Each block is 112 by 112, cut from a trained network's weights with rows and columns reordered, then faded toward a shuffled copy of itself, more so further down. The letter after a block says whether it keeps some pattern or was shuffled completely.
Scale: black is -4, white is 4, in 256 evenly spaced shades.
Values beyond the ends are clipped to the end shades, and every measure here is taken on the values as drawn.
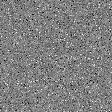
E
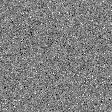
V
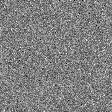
V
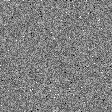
E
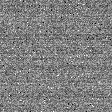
E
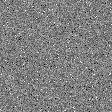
V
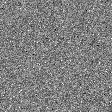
V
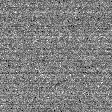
E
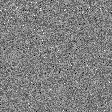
E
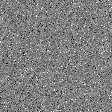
V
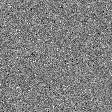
V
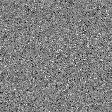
E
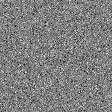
V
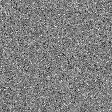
V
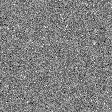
V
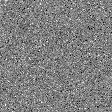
V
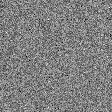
E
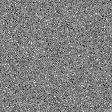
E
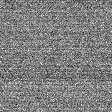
E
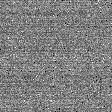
E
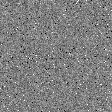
E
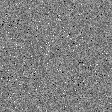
V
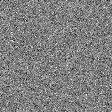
E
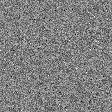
E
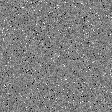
V
